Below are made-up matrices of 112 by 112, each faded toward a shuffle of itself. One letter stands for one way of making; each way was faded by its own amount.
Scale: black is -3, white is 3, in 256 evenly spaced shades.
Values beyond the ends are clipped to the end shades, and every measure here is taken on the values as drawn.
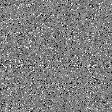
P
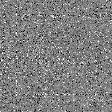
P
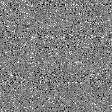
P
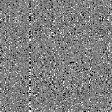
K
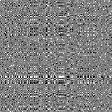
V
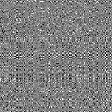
V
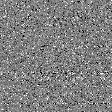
P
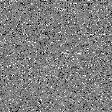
P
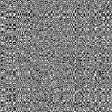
V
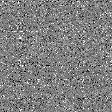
P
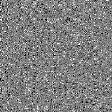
K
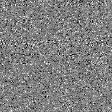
P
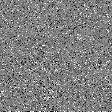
P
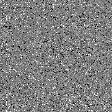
P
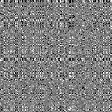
V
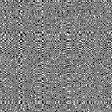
V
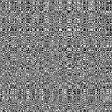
V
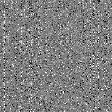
K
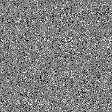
P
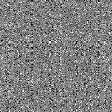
K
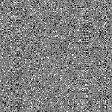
K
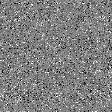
P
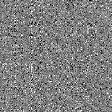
K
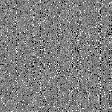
K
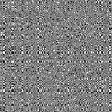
V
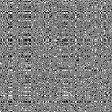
V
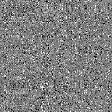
K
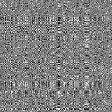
V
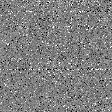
P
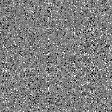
K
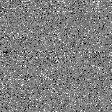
P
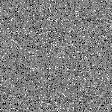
P
